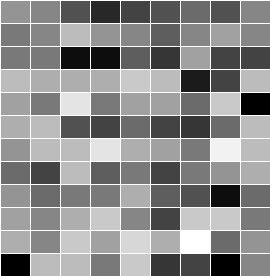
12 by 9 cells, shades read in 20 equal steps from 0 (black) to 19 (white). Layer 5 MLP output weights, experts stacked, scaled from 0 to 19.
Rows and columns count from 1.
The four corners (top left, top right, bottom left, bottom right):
11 10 0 10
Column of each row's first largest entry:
1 3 7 5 3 2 8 3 5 4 7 5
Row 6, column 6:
5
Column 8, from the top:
6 12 5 5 15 8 18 11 1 15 8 0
